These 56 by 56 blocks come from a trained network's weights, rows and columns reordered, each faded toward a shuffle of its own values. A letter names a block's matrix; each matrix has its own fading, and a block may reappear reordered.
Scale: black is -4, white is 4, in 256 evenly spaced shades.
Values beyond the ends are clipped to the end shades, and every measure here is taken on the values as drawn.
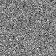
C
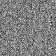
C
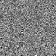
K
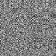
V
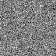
C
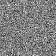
C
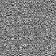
V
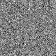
C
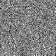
K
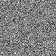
C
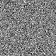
C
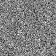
C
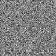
V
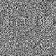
V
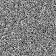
C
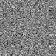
V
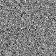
C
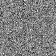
C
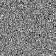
K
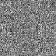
V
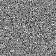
C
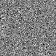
C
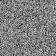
C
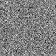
C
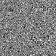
K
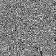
K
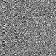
K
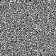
K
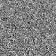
C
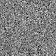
C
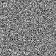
V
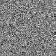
V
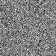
C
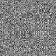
V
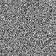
V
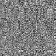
V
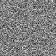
V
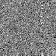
K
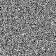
C
